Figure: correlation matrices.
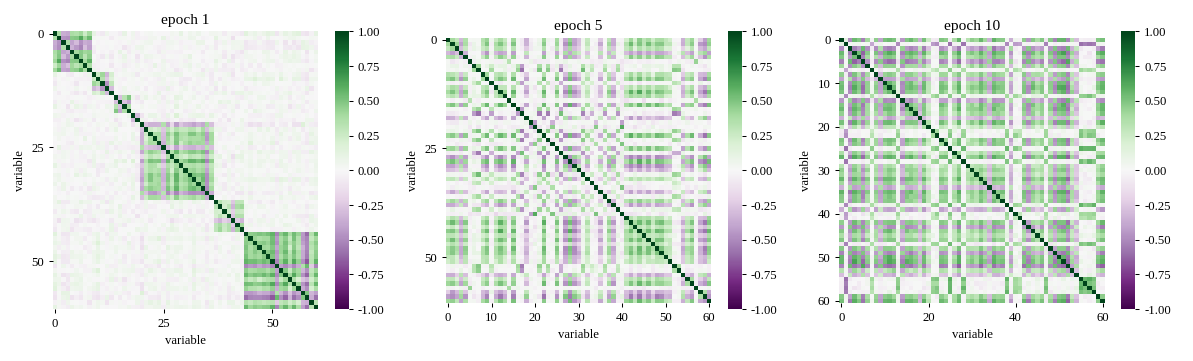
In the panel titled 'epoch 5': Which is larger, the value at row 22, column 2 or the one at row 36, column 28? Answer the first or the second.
the first
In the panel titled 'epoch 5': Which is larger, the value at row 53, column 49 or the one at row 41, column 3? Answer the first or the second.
the first
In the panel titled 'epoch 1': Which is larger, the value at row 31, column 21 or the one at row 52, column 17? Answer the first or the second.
the first
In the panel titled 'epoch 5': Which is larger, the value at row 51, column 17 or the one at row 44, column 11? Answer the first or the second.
the second
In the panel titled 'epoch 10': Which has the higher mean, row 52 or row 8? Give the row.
8
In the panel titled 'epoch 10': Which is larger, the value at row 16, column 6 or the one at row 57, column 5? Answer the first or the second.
the first
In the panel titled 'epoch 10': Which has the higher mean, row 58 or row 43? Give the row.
58
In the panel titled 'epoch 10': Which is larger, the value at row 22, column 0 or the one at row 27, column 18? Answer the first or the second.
the first
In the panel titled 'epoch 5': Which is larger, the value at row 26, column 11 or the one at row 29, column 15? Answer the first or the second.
the first
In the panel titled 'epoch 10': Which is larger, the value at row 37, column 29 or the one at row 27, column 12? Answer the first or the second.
the second
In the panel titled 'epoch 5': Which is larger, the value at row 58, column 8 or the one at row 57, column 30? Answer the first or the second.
the second
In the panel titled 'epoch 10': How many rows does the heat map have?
61
